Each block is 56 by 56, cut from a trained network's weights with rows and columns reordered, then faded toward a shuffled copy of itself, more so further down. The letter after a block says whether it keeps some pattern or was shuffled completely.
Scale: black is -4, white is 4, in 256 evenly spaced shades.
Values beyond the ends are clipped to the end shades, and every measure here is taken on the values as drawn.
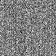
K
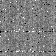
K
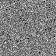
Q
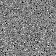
Q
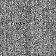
K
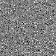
K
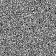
Q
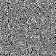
K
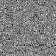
K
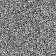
Q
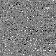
K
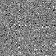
K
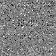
K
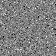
Q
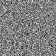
K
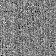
K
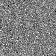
Q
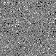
K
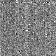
K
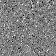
Q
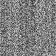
K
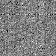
K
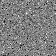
Q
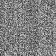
K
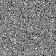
Q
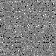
K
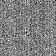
K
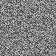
Q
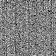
K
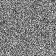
Q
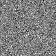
Q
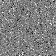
Q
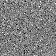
Q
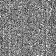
K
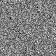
Q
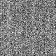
K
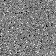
Q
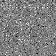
K
